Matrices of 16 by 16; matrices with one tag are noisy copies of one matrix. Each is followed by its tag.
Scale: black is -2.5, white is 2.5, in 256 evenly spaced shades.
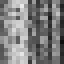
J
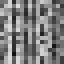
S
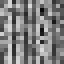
S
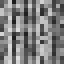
S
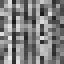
S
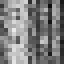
J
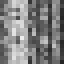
J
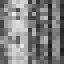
J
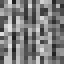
S
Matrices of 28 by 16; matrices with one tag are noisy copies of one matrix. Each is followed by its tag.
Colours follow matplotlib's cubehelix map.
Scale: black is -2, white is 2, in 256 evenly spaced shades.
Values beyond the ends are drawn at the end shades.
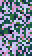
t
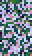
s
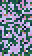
s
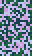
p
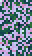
t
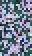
s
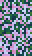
t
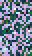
t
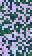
t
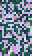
s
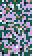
s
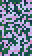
s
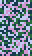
p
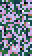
s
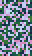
p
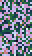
t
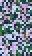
t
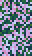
t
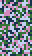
p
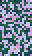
s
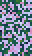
s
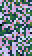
t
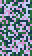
p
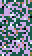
p
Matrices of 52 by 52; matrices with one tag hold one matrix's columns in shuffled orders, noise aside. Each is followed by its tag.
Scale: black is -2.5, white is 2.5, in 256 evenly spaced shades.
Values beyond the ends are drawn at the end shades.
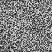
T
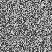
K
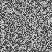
T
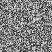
K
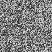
K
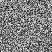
K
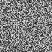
T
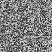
K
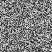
T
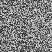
T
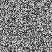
K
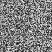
K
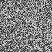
T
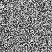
K
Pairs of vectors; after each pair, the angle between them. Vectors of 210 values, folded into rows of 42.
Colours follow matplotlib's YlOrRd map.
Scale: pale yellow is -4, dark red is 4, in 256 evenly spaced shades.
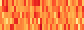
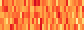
nearly parallel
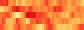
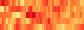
nearly parallel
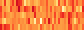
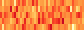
orthogonal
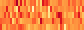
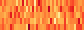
partly opposed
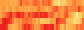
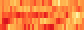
nearly parallel
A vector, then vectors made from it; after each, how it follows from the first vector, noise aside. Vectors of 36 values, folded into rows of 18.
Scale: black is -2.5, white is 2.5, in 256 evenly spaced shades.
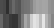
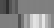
partly zeroed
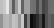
negated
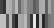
sign-scrambled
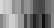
negated
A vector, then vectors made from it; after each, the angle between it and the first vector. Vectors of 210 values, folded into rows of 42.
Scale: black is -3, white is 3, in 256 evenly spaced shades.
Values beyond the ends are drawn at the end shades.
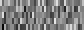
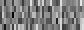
orthogonal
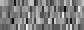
partly aligned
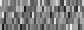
nearly parallel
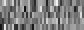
partly aligned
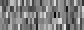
orthogonal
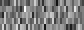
nearly opposite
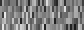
nearly opposite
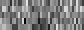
orthogonal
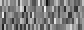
nearly parallel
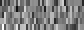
nearly opposite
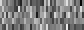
orthogonal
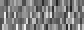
partly opposed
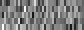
nearly opposite
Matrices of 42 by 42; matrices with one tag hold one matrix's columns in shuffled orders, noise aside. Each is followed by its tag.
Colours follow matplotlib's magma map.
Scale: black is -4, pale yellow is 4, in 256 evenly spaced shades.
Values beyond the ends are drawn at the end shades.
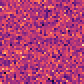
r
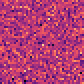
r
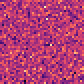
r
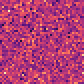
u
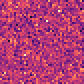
u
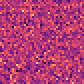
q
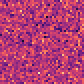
u
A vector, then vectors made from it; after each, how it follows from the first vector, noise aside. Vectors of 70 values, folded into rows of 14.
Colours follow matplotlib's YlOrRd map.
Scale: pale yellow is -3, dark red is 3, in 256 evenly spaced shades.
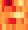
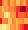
wrapped around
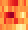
wrapped around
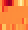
partly zeroed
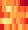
wrapped around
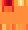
partly zeroed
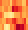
reversed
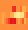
partly zeroed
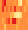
partly zeroed
